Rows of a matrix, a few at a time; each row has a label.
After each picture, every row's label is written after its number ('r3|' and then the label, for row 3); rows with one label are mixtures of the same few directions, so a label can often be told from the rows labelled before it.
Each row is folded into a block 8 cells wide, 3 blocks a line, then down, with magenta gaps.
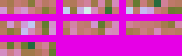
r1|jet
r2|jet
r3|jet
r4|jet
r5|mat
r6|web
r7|jet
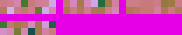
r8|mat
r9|mat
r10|web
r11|web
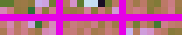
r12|web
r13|mat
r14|jet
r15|mat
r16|web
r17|jet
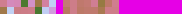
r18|mat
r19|mat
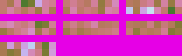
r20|mat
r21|mat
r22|jet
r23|web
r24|jet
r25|mat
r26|jet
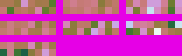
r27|mat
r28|web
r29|jet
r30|web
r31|web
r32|web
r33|jet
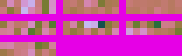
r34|jet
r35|mat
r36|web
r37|web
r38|mat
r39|jet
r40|web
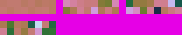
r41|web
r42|web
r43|web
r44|mat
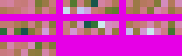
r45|web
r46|jet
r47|web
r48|jet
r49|mat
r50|jet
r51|web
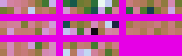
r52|web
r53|web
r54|jet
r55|mat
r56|web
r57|web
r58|mat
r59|jet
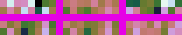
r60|web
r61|jet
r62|web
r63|jet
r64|jet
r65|mat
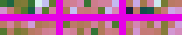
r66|web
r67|mat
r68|jet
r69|jet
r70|web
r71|mat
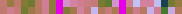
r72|jet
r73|web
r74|web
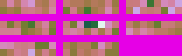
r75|jet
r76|jet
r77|mat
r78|jet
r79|mat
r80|jet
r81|web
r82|mat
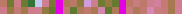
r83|mat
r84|mat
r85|jet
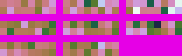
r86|mat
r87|mat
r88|mat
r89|mat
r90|jet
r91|jet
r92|jet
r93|web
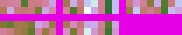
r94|mat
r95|jet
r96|mat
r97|web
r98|jet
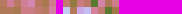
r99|jet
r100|jet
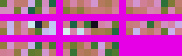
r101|web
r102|jet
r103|web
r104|mat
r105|jet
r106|mat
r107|web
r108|mat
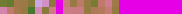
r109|web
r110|jet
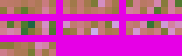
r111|jet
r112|mat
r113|web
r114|jet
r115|web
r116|mat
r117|web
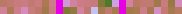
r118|jet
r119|web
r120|web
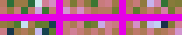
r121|web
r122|jet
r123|mat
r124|mat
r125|mat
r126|mat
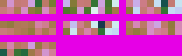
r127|web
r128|web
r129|mat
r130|web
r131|mat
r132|jet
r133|jet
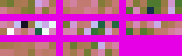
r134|web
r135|web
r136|jet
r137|mat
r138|web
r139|jet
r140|web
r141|web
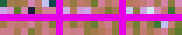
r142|web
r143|jet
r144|jet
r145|web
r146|jet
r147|mat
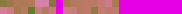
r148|web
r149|web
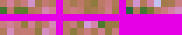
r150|jet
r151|jet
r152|jet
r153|mat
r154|mat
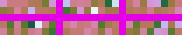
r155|web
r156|web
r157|mat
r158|mat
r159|web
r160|web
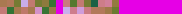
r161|mat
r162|jet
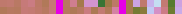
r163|jet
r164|mat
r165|jet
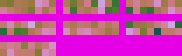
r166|web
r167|mat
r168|jet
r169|jet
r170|jet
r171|web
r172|mat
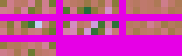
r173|web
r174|jet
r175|mat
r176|mat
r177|web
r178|mat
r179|web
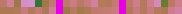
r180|mat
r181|jet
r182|mat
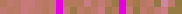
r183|jet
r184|mat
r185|mat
